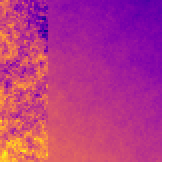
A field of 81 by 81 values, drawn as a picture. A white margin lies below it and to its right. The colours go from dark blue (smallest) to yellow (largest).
The top right is the ninth with the lowest average. There is an overall slope up to the bottom left. The halves do not mirror each other. A vertical seam about 30% of the way across splits the table, and the right part is calmer. The texture is blotchy. The bottom left is the ninth with the highest average.
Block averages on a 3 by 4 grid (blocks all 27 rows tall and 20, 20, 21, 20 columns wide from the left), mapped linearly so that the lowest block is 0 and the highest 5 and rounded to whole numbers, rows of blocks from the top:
3110 | 4321 | 5432
